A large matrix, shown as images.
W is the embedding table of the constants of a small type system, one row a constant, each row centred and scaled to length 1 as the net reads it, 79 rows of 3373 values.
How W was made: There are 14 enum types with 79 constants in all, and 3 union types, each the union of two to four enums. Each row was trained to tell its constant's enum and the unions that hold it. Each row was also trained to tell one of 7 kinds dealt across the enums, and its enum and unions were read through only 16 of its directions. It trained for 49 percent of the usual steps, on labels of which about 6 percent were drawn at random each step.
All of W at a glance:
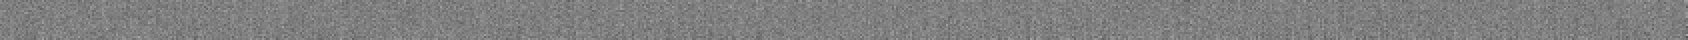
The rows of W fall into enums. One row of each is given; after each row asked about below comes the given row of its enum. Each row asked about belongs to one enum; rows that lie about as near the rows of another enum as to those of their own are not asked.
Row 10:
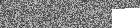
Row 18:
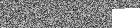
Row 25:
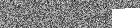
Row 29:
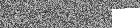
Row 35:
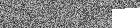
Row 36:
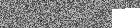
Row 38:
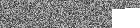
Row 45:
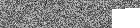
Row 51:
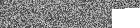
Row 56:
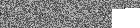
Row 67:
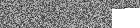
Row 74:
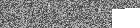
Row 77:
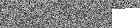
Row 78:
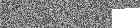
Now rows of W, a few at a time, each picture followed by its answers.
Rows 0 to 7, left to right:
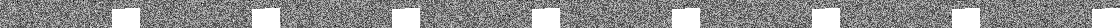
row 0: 29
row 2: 29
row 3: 45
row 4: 35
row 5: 10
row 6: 67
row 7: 25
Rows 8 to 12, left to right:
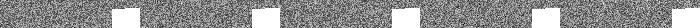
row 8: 74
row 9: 29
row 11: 18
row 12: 29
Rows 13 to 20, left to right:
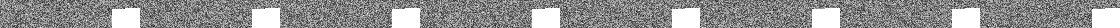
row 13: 35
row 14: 36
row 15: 10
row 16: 45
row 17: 36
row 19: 25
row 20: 77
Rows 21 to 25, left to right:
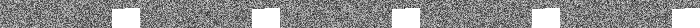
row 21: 56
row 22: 78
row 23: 56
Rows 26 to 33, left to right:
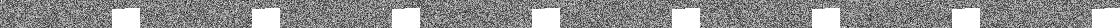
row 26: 45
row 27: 10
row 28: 35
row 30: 67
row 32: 77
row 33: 36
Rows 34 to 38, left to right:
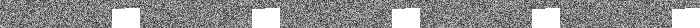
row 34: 18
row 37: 45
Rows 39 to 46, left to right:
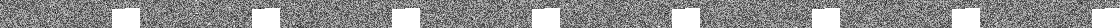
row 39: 36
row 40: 78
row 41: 29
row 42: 35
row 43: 51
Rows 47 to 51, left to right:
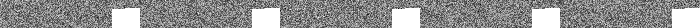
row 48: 25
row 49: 18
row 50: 10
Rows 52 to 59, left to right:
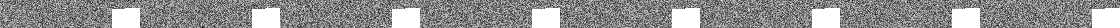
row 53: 51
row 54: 29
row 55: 74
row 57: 45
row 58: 56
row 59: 38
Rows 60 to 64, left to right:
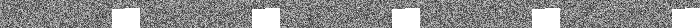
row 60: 36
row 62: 77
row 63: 67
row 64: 38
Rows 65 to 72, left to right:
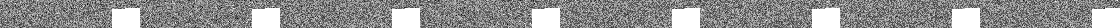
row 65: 67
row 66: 78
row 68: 78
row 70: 36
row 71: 35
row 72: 78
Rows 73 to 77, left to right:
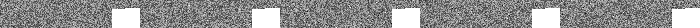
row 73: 77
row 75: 77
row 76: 45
